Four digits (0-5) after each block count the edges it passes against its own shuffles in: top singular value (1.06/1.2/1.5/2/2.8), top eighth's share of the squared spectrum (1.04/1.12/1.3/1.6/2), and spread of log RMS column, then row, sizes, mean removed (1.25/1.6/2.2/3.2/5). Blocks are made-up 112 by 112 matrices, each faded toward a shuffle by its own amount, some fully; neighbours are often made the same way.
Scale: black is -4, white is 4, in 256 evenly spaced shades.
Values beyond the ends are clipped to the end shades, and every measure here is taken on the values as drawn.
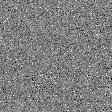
0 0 0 0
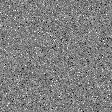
0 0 0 0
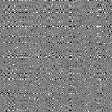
5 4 3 3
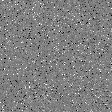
1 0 0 0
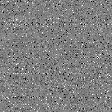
4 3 1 2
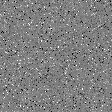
1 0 0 0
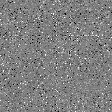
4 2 1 1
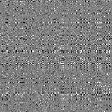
5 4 3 4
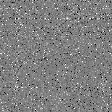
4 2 1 1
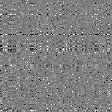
5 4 2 3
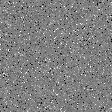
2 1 0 0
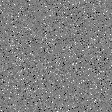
2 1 0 0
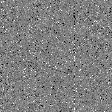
2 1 2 0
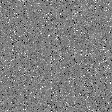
1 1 2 0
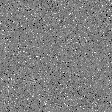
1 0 0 0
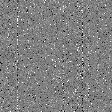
2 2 2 0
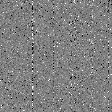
3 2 2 0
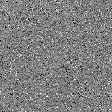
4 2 1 1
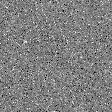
1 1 0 0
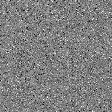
3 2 0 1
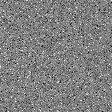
1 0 0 0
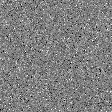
1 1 0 0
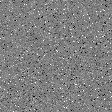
0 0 0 0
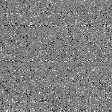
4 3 0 2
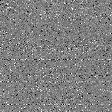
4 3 0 2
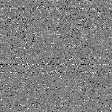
4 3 1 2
